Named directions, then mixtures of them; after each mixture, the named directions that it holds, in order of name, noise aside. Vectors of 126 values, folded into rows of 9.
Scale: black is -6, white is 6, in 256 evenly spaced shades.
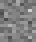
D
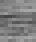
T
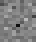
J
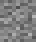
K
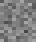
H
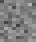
H, J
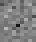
J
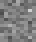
D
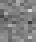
D, T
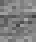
J, T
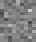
D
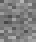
H, T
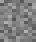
H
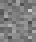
D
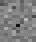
J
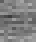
H, T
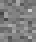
D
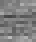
D, T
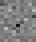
J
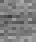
H, T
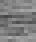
T
